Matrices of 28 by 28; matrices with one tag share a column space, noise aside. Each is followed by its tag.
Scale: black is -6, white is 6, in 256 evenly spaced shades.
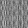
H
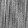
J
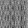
H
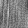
J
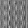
H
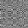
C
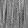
J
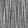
J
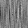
J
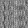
H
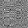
C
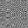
C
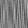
J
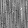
J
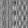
H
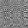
C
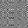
C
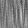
J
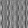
H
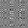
C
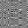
C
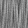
J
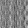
H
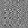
C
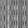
H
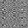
C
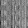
H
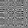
C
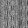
H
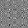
C
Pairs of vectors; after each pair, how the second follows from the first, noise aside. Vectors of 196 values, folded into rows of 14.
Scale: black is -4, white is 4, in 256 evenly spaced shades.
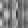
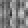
reversed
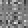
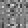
reversed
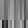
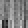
copied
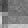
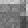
reversed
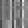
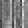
copied
